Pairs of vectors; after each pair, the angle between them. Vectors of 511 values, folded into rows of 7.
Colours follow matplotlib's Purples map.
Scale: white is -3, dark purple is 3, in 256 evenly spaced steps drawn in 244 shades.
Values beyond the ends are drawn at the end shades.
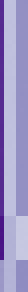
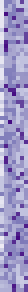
partly opposed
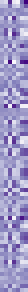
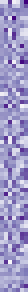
nearly parallel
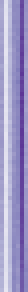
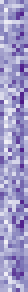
partly aligned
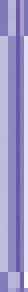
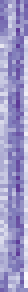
nearly parallel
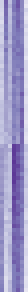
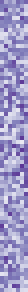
orthogonal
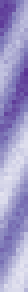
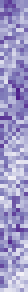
partly aligned
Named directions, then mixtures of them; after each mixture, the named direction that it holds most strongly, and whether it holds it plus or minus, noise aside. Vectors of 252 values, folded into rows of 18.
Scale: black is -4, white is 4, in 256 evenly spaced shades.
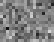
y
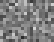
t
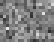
y, minus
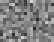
t, minus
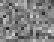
y, plus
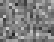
y, minus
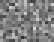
t, plus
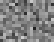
t, minus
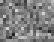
y, minus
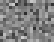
t, minus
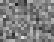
t, minus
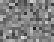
t, minus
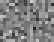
t, minus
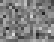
y, plus
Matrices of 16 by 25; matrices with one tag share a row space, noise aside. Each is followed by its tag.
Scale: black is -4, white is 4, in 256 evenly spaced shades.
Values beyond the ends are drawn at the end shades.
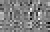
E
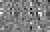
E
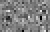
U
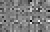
E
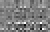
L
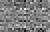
L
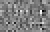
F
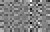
E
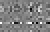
E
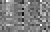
U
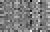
E
